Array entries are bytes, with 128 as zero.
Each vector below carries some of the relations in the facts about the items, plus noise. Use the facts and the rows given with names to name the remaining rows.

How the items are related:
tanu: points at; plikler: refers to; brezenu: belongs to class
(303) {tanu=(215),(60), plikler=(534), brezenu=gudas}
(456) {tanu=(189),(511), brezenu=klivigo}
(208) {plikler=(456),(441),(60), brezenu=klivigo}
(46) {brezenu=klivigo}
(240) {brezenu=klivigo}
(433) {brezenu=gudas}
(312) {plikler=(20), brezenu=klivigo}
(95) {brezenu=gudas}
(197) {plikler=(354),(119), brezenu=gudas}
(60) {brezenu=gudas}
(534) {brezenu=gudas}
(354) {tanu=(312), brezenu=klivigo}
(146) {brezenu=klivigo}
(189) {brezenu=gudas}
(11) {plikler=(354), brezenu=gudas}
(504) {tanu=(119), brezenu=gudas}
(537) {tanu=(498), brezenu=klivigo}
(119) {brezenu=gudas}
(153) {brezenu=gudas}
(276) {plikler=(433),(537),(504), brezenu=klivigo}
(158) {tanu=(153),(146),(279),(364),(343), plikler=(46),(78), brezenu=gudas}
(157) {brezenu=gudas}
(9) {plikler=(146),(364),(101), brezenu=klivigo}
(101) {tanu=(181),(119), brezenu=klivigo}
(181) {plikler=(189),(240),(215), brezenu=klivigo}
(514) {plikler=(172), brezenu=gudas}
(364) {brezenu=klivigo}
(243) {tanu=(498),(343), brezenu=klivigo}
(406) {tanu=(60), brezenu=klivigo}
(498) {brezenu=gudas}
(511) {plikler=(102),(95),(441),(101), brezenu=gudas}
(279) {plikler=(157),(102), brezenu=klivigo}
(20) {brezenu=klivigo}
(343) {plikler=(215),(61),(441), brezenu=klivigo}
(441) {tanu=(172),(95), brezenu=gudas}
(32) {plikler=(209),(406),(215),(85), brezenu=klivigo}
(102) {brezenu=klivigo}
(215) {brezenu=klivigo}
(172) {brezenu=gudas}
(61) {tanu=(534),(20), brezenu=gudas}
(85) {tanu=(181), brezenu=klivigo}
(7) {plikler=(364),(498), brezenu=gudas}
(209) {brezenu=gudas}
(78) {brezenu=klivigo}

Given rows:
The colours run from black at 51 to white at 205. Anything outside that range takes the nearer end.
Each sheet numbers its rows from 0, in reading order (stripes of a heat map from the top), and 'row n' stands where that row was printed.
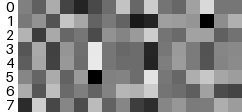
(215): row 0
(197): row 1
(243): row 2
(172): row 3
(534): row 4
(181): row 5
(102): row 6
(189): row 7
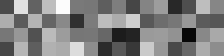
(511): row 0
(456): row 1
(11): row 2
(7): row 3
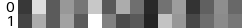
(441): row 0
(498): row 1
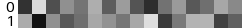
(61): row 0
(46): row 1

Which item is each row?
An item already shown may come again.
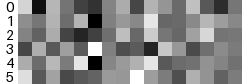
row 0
(354)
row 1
(343)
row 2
(215)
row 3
(498)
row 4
(208)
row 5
(537)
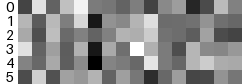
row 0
(511)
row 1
(279)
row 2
(102)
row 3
(276)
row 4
(32)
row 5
(60)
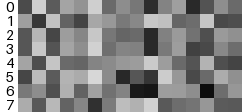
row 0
(95)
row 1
(364)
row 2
(153)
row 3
(157)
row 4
(101)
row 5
(7)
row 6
(119)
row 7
(456)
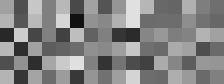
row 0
(9)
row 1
(279)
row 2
(209)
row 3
(20)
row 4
(158)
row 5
(312)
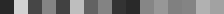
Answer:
(209)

